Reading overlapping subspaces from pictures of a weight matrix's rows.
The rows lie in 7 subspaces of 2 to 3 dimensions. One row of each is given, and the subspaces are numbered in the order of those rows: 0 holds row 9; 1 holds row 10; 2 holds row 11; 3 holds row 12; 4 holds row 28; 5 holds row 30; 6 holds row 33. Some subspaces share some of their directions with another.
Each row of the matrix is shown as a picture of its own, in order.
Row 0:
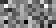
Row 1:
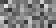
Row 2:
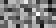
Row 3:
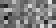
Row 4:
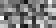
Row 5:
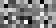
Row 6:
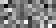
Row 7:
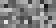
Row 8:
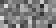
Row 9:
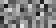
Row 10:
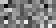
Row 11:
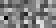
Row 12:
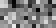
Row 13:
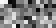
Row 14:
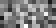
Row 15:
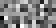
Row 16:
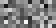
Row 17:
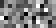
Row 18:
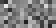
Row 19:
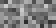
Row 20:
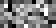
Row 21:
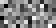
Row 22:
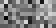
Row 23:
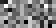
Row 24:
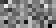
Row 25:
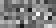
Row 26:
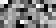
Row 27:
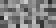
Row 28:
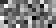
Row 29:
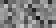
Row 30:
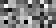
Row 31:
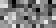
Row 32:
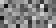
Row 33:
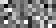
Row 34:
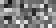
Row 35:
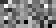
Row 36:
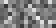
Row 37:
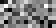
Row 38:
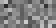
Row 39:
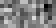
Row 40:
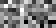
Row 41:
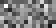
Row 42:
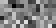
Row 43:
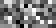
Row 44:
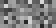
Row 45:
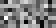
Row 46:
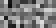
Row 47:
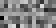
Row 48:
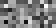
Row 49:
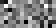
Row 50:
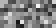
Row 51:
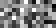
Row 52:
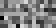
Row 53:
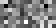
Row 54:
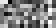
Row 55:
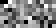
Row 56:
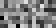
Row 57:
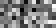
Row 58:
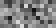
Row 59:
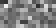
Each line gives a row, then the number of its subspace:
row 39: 5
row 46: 4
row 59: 3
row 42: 3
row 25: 0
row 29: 1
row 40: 6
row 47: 4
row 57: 6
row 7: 5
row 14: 4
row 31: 3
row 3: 3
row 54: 2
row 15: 0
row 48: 5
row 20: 4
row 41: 4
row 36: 1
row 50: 3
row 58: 1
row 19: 6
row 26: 3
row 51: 6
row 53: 6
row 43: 1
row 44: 5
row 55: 3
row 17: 2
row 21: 4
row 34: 1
